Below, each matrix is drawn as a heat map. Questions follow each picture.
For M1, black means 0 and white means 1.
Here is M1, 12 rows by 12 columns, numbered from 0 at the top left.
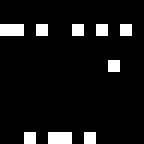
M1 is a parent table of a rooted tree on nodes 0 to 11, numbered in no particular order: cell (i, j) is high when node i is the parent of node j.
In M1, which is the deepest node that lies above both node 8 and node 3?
2
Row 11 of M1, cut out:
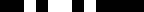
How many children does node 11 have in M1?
4
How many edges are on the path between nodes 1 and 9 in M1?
4
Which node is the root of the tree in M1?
11
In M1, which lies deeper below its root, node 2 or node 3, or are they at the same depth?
node 3
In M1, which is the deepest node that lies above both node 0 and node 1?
2
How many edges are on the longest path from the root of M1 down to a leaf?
2
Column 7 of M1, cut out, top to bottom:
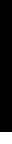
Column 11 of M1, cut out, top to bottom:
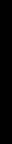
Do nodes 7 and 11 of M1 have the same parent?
no
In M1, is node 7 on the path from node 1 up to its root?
no
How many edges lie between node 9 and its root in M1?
2
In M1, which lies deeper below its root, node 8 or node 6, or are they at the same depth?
the same depth
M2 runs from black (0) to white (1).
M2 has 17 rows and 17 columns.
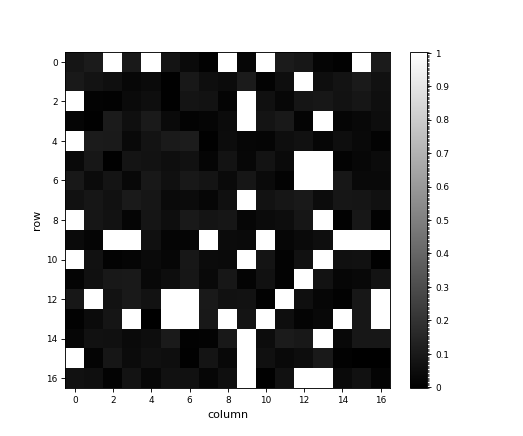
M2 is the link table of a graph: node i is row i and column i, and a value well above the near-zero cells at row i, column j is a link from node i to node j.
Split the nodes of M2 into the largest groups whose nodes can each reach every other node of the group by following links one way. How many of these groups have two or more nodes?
1
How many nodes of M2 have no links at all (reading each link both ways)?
0
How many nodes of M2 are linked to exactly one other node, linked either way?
4
